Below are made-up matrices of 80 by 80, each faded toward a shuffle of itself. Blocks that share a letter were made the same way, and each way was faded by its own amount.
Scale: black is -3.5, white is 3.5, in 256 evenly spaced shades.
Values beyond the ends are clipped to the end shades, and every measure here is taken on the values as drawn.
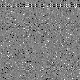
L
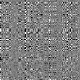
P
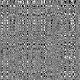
P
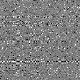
L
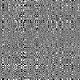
P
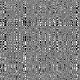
P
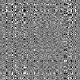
P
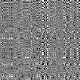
P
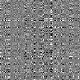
P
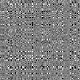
P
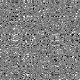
L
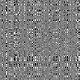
P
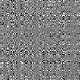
P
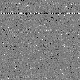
L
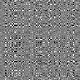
P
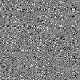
L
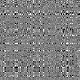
P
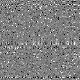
L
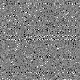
L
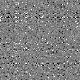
L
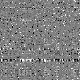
L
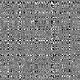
P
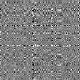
P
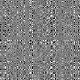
P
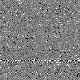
L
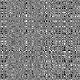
P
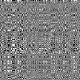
P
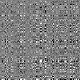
P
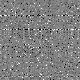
L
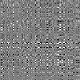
P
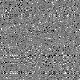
L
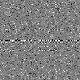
L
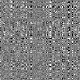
P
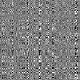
P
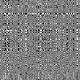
P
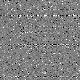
L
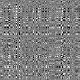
P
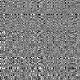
P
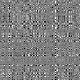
P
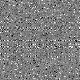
L
